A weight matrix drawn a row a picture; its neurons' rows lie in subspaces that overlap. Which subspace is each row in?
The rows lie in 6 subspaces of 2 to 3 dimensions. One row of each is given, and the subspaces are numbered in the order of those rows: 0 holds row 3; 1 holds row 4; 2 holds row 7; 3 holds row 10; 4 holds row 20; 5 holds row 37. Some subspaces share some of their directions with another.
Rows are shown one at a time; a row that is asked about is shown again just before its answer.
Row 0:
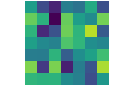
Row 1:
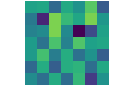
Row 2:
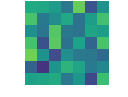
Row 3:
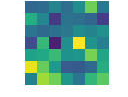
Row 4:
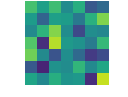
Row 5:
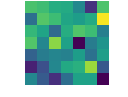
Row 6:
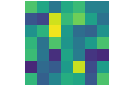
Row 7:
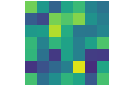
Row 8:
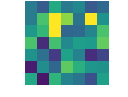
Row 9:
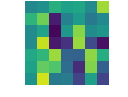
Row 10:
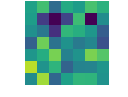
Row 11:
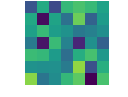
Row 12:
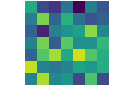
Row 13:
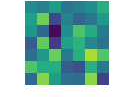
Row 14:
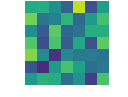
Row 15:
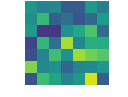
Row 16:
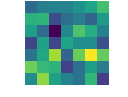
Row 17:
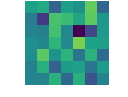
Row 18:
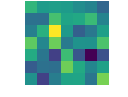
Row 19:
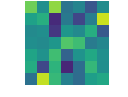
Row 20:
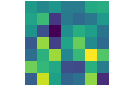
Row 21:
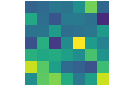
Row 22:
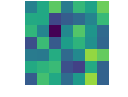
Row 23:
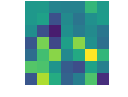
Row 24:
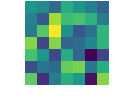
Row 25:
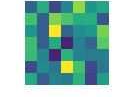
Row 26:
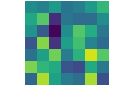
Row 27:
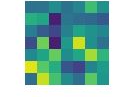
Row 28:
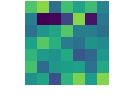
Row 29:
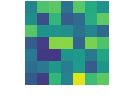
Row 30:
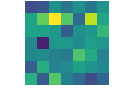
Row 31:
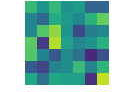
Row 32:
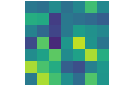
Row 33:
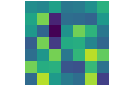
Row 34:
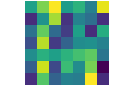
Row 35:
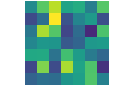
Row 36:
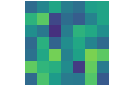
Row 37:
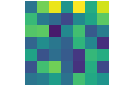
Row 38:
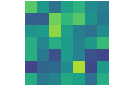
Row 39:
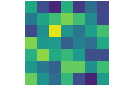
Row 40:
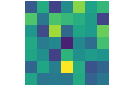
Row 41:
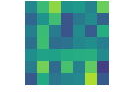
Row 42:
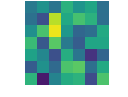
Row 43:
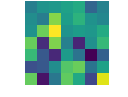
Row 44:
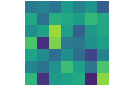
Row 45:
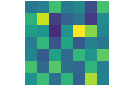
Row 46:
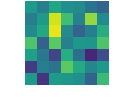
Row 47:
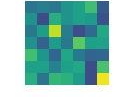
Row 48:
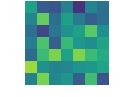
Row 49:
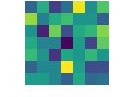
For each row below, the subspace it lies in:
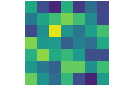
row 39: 5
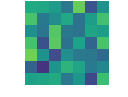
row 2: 1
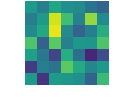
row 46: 3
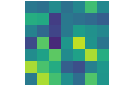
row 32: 0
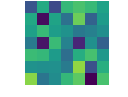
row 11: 3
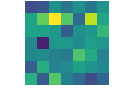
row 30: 3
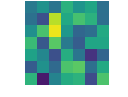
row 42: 1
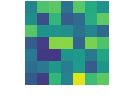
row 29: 5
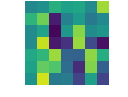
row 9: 5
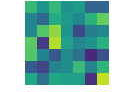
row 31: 1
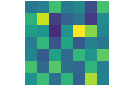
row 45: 4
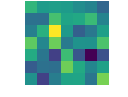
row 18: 3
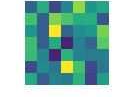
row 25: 1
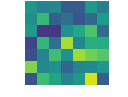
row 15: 5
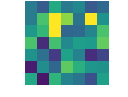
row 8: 3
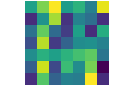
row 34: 2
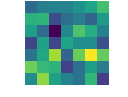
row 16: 3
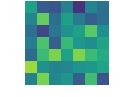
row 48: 5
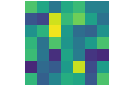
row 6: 2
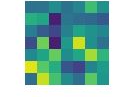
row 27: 0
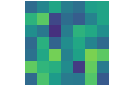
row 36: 2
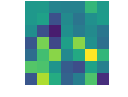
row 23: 4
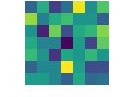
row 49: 1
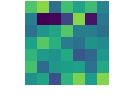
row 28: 3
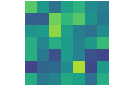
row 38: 2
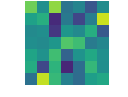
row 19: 1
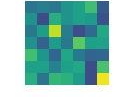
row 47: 0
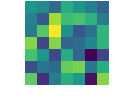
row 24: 5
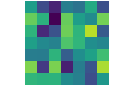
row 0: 2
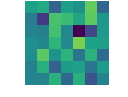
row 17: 4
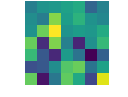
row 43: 4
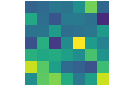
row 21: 0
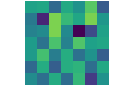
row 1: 4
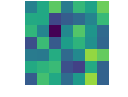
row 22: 5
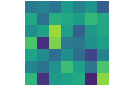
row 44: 2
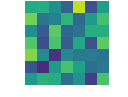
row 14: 1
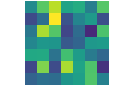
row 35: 2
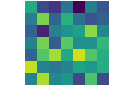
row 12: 5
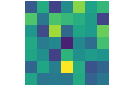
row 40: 1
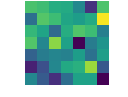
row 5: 0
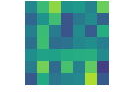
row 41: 2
